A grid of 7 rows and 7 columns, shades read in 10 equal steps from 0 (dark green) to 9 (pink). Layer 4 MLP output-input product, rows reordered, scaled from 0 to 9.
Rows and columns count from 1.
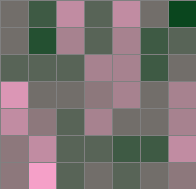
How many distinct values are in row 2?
5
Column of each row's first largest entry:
3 3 4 1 1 2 2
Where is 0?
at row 1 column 7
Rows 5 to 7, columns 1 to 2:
7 5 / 5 7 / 5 9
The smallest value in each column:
3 1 3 3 2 2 0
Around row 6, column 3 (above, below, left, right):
3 3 7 3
